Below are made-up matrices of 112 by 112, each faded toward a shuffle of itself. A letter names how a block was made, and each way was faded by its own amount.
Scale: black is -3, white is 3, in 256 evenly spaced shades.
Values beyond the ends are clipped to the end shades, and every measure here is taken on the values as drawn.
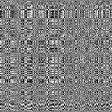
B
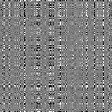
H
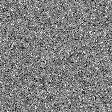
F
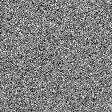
F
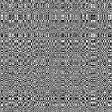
B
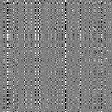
H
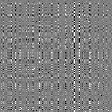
H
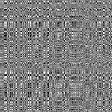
B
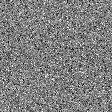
F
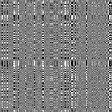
H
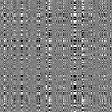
H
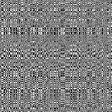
B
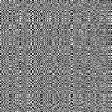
B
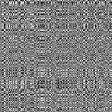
B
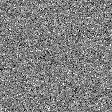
F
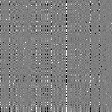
H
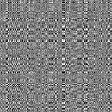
B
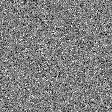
F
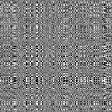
B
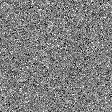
F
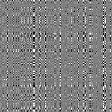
H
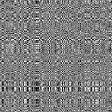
B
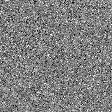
F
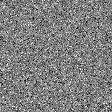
F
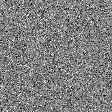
F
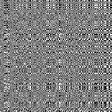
B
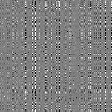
H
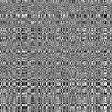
B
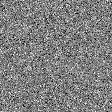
F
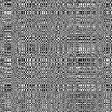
B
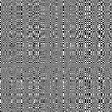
H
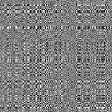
B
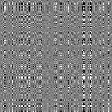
H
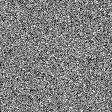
F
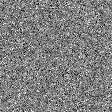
F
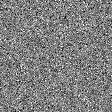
F
